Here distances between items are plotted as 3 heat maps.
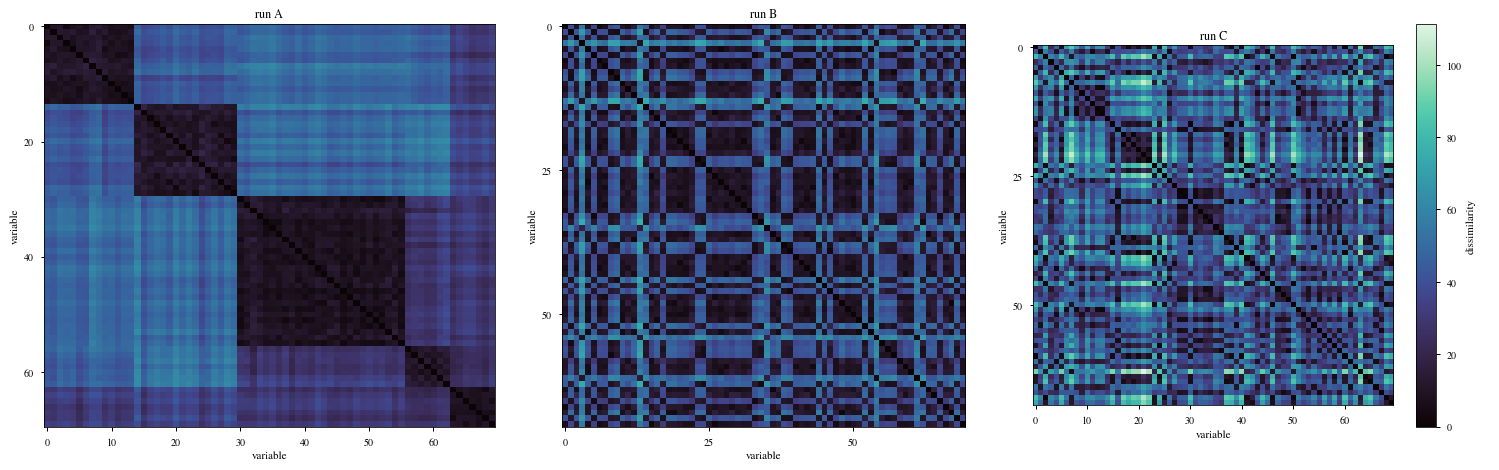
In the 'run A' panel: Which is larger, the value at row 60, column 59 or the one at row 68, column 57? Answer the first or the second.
the second
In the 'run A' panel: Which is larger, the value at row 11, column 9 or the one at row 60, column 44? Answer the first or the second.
the second
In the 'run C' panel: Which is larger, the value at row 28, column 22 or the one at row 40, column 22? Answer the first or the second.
the first
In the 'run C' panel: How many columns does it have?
70
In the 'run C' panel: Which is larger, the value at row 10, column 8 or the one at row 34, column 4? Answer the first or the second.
the second
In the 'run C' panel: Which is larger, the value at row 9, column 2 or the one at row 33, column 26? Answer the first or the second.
the first
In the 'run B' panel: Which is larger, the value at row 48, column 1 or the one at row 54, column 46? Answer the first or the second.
the second
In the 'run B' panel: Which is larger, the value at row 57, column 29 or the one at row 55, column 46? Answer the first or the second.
the first
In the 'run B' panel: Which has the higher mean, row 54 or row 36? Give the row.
54
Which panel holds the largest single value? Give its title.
run C
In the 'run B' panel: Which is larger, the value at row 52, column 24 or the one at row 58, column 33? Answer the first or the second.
the second
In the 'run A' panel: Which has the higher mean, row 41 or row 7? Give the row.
7
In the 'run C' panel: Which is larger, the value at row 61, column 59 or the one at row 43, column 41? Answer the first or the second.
the second
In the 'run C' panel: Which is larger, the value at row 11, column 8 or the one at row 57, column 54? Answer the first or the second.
the second
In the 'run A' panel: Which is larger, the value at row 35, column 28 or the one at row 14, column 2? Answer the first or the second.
the first
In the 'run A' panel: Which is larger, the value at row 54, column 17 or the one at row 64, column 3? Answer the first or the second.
the first
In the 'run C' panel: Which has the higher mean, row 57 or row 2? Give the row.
2
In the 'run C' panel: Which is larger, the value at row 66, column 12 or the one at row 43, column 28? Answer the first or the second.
the second
